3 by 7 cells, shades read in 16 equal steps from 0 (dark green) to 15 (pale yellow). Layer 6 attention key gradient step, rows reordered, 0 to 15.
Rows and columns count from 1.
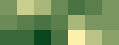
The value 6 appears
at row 1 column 4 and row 2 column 1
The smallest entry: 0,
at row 3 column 3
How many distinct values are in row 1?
6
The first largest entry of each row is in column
2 5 5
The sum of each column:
16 20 14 15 29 23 22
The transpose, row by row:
7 6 3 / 12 5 3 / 10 4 0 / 6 5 4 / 4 10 15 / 5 7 11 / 7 7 8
